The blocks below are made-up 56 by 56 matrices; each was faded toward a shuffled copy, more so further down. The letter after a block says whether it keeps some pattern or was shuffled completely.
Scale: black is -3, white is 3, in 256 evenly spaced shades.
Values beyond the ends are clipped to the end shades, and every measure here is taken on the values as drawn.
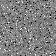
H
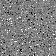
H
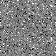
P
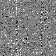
P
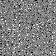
P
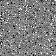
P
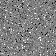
H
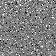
H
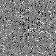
P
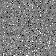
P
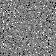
P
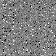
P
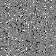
P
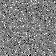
H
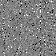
P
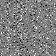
P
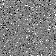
P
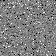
H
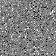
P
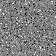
H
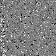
P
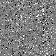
P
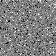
H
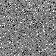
H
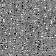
P
